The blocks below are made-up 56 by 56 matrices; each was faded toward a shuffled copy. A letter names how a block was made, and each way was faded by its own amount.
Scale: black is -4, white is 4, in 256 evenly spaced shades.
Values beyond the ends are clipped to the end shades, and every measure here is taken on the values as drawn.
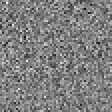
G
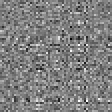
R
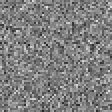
G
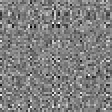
R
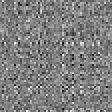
R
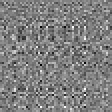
R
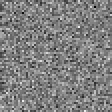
G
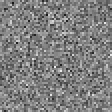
G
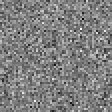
G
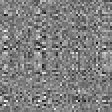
R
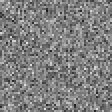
G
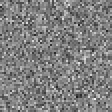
G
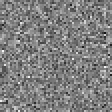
G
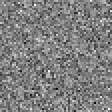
G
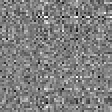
R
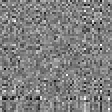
R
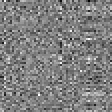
R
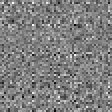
R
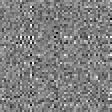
R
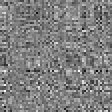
R
